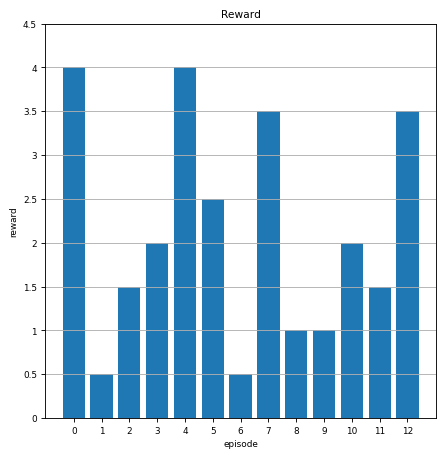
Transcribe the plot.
Title: Reward
x-axis: episode, ticks 0 1 2 3 4 5 6 7 8 9 10 11 12
y-axis: reward, ticks 0 0.5 1 1.5 2 2.5 3 3.5 4 4.5
Values:
4 0.5 1.5 2 4 2.5 0.5 3.5 1 1 2 1.5 3.5
